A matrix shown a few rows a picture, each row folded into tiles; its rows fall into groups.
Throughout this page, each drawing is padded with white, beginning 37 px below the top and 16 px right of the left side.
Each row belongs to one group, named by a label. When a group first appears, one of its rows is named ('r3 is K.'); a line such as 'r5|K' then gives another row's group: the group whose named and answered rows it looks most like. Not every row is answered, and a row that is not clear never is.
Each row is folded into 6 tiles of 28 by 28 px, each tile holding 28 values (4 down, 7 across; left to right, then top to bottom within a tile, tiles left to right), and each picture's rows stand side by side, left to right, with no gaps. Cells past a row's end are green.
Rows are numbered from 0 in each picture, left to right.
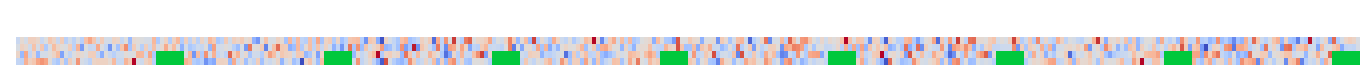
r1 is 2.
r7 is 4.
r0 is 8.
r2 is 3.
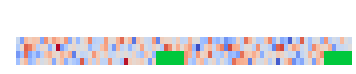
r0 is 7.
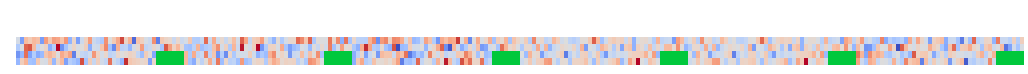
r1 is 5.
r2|7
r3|8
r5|4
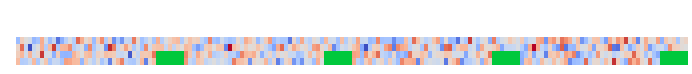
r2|4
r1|4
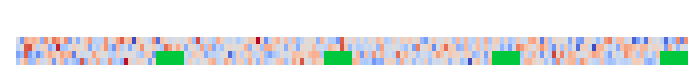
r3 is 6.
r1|8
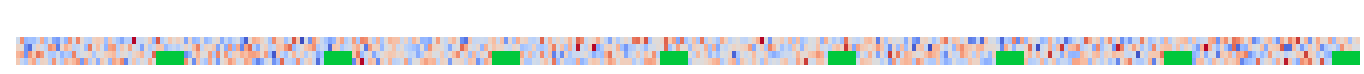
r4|8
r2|6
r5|6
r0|4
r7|7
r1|6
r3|5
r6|4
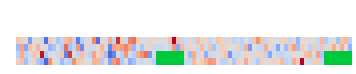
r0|3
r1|8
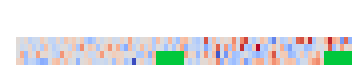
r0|2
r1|5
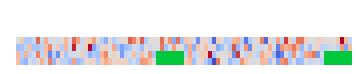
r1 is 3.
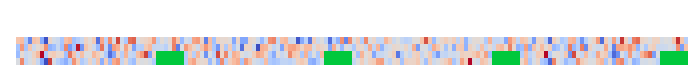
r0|3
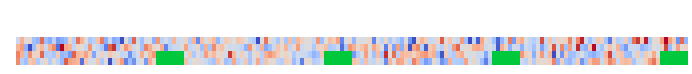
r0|4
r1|2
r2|6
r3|5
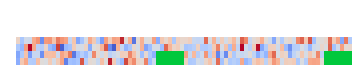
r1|5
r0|7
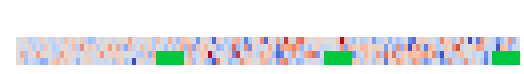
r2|6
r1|3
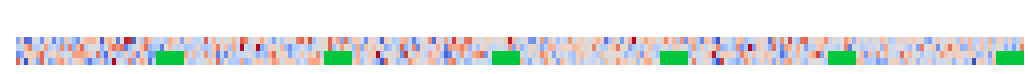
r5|2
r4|3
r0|6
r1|5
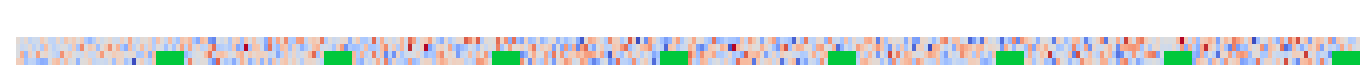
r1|3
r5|6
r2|5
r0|2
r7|7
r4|4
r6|3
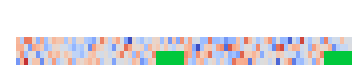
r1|4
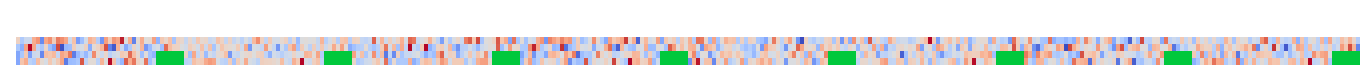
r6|4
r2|5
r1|8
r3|7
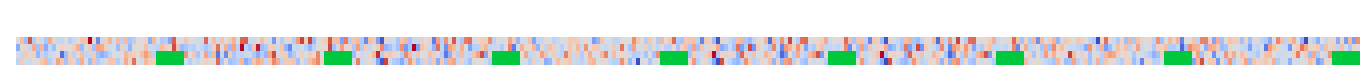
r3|2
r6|2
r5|3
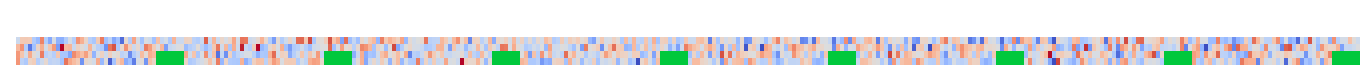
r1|5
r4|6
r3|2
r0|4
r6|3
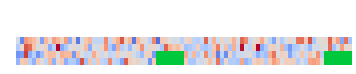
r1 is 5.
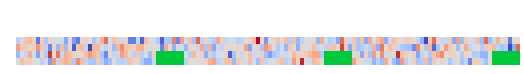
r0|6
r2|2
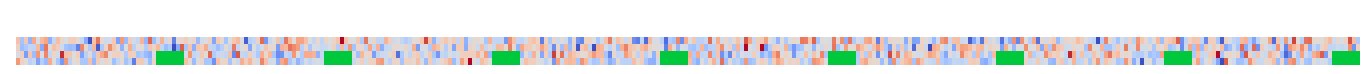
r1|3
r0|2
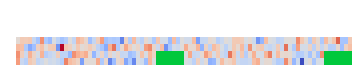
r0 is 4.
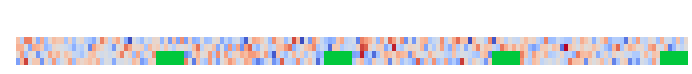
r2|7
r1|6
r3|4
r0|6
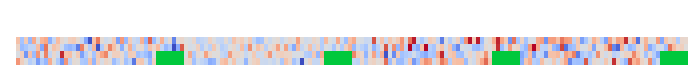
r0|2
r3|7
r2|5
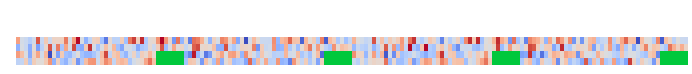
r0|5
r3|7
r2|5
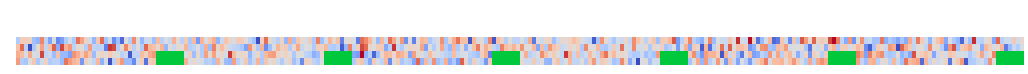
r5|4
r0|4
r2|7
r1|2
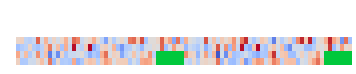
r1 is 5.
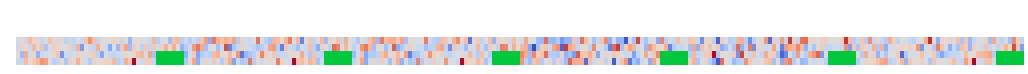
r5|8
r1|7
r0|8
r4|3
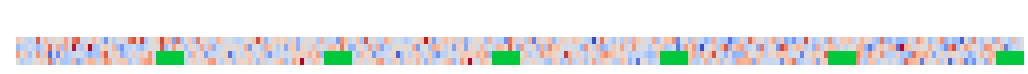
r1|8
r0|5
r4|4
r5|4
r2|8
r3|2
